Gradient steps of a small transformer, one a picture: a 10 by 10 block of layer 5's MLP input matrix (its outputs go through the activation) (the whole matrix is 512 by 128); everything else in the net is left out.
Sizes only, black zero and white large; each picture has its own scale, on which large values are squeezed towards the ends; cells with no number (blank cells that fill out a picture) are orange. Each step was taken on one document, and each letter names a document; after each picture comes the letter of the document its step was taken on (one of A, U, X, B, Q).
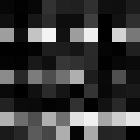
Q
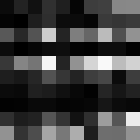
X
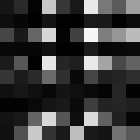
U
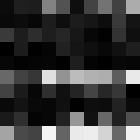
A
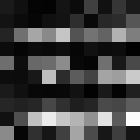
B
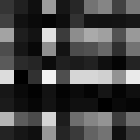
A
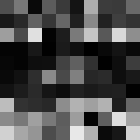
Q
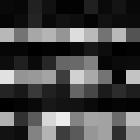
Q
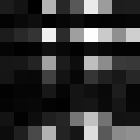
U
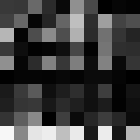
X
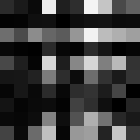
U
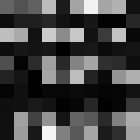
B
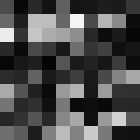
X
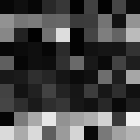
X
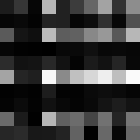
A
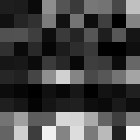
A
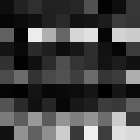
Q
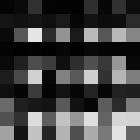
Q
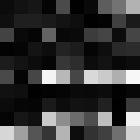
A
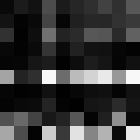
A
